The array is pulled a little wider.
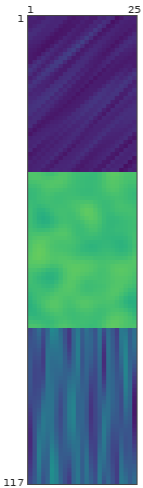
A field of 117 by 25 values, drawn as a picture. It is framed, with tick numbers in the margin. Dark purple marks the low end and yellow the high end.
The table splits into 3 rows of 1 panel. Panel 1,1: very low, slanting up to the right, faint in contrast. Panel 2,1: high, blotchy, faint in contrast. Panel 3,1: low, streaked downward.
